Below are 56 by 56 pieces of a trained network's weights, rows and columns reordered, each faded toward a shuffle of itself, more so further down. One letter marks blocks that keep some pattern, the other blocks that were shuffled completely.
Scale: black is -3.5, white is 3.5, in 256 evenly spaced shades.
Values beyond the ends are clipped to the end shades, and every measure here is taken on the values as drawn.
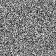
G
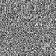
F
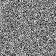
G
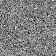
G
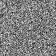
G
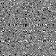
F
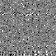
F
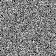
G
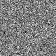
G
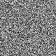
G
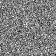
G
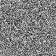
G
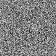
G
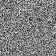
G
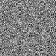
F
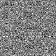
F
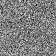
G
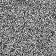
G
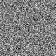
F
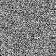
F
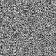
F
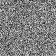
G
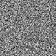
F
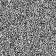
G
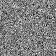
G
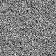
F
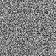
F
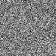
F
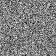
F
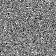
G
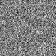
F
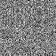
F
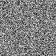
G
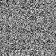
F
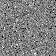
G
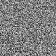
F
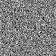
F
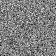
G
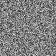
G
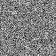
F
